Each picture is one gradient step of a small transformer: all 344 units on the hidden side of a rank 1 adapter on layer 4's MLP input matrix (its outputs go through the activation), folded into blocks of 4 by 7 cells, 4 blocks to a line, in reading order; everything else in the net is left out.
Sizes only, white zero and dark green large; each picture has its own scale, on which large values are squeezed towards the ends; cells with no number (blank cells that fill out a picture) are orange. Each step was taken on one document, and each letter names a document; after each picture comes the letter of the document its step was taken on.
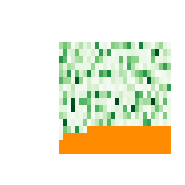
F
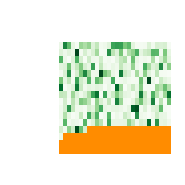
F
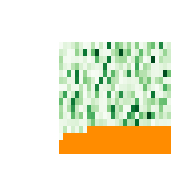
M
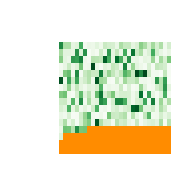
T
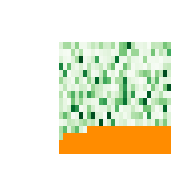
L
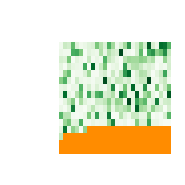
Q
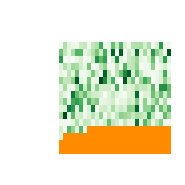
M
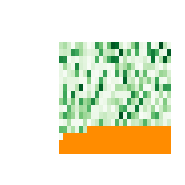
M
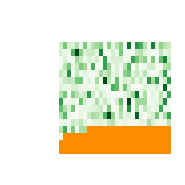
Q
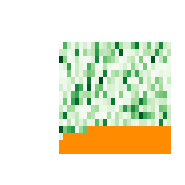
M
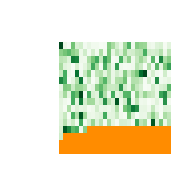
T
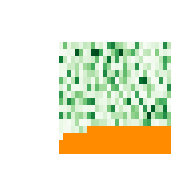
M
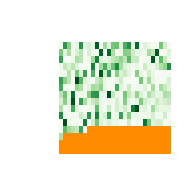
F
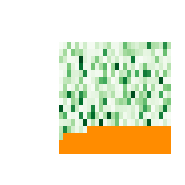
L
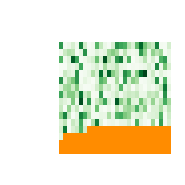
T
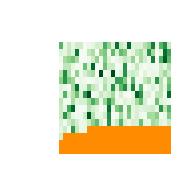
Q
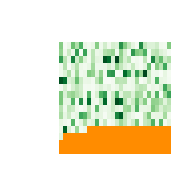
T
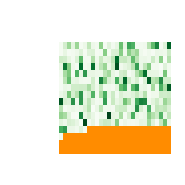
L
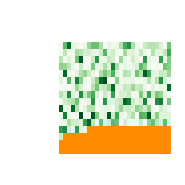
L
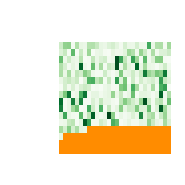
L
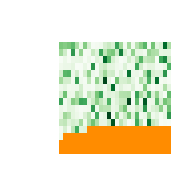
Q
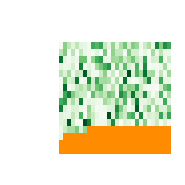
L
